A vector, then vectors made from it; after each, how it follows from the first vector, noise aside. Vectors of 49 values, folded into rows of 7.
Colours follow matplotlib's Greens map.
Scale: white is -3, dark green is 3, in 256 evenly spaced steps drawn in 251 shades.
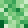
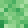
shrunk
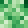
reversed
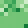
partly zeroed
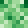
reversed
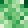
reversed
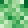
reversed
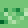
partly zeroed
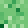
partly zeroed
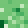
partly zeroed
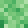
shrunk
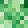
reversed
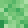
shrunk
